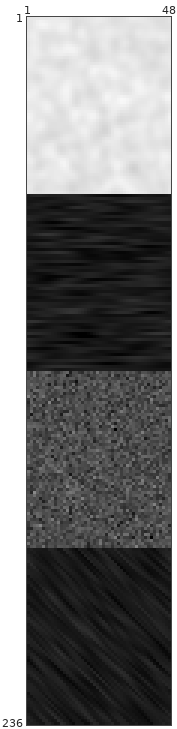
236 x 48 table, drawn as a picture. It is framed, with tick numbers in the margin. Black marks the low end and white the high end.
The table splits into 4 rows of 1 panel. Panel 1,1: very high, blotchy, faint in contrast. Panel 2,1: very low, streaked across, faint in contrast. Panel 3,1: low, fine-grained. Panel 4,1: very low, slanting down to the right, faint in contrast.
